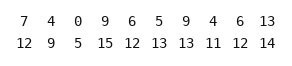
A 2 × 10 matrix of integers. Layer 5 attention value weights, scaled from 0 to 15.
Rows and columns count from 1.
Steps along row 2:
down down up down up same down up up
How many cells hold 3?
0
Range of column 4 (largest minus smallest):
6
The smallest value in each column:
7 4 0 9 6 5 9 4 6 13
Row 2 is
12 9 5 15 12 13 13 11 12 14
